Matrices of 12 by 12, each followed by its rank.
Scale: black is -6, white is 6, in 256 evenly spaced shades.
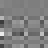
one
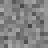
full rank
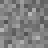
full rank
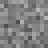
full rank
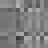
two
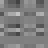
one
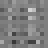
two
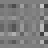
one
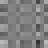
one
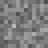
full rank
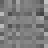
two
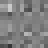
two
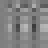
one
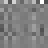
two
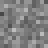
full rank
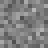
full rank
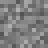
full rank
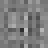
two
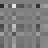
one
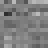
two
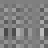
one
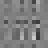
two
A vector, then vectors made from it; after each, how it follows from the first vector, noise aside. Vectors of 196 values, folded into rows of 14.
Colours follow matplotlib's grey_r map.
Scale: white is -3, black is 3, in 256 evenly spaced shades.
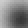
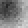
reversed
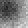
reversed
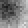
reversed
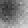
reversed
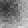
reversed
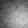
negated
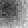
reversed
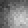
negated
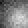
negated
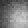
negated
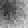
reversed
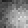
negated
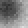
reversed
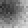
reversed
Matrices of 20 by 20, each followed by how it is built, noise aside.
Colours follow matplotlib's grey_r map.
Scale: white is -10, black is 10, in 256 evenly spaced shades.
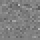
uneven rows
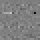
uneven rows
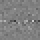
uneven rows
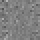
uneven columns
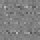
uneven rows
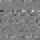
uneven rows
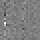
uneven columns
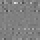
uneven rows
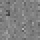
uneven columns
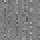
uneven columns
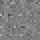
uneven rows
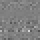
uneven rows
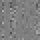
uneven columns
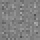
uneven columns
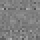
uneven rows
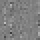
uneven columns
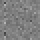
uneven columns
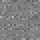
uneven rows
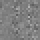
uneven columns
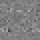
uneven rows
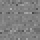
uneven rows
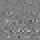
uneven rows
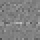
uneven rows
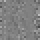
uneven columns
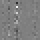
uneven columns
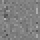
uneven columns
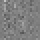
uneven columns
